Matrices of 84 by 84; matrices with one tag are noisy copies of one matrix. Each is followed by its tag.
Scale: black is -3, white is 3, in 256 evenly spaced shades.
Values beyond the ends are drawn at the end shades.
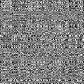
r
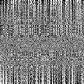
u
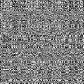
r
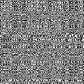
r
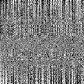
u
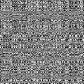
r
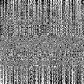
u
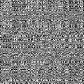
r
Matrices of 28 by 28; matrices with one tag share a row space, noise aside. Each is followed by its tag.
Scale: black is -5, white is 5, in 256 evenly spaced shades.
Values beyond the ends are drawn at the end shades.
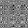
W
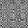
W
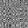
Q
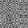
Q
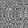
Q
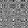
W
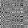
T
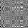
T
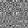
Q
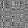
T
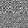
Q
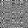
T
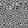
Q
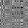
T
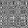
W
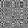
T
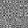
Q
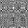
W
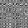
Q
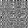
W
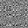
Q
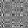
T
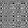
W
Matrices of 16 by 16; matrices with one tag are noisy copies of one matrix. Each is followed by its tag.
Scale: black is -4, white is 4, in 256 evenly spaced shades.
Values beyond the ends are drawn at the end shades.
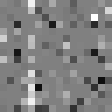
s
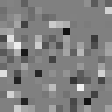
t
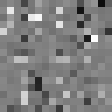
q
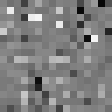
q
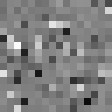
t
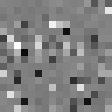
t
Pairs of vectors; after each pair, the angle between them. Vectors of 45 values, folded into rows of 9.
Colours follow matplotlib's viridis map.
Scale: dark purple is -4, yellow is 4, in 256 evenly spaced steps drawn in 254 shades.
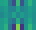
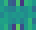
nearly parallel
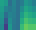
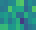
partly opposed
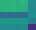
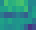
nearly parallel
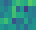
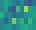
nearly opposite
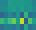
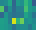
partly aligned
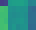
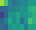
nearly opposite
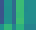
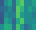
nearly parallel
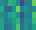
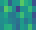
nearly opposite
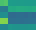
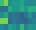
nearly parallel
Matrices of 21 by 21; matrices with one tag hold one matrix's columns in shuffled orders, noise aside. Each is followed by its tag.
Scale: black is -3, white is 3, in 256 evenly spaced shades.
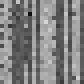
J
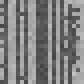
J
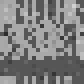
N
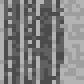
J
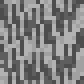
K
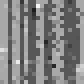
J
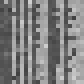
J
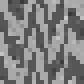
K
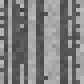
J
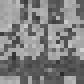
N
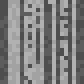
J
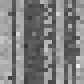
J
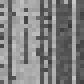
J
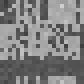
N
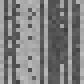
J
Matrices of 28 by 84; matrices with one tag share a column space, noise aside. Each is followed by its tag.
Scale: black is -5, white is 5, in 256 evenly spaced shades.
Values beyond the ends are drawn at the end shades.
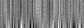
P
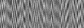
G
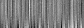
P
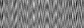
G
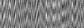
G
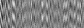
G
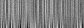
P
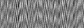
G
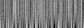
P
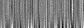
P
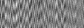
G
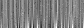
P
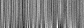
P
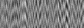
G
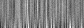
P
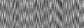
G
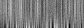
P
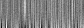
P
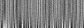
P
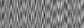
G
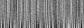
P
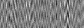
G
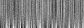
P
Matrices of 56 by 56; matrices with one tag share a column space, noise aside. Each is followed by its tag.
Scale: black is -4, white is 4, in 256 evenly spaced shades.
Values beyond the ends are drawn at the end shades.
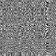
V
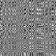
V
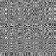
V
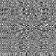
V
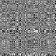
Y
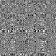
Y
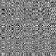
V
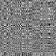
V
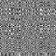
V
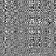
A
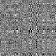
Y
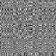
V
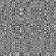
V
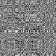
Y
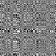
Y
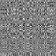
V
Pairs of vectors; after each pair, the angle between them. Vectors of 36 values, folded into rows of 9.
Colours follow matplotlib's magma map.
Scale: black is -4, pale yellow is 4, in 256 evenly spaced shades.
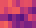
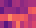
nearly opposite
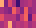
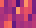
partly aligned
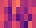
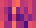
nearly parallel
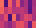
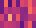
nearly opposite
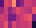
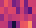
orthogonal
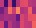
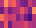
partly opposed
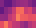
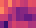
nearly opposite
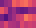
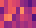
partly opposed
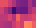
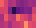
nearly parallel
